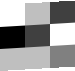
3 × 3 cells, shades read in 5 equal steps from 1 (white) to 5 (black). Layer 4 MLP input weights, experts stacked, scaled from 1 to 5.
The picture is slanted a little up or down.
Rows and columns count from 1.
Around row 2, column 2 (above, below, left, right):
2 2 5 1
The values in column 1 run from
1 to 5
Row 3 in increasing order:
2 2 3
